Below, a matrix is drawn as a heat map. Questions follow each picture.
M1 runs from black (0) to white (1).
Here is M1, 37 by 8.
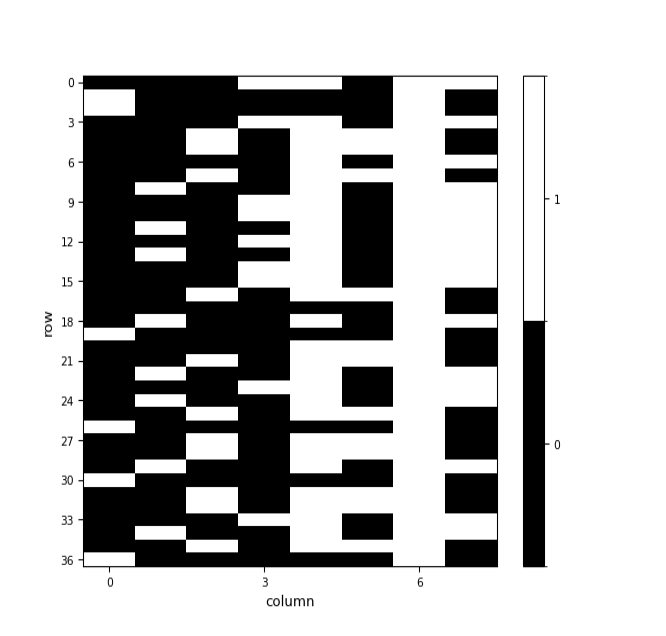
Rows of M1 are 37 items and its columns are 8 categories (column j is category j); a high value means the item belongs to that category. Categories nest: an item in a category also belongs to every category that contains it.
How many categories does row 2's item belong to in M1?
2
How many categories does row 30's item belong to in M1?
2
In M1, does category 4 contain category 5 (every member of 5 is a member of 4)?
yes
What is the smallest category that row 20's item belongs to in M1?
5
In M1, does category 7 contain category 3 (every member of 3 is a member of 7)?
yes
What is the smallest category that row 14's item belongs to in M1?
3
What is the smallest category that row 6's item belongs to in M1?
7
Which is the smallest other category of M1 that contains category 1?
7
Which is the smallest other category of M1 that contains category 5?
4
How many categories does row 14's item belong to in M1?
4
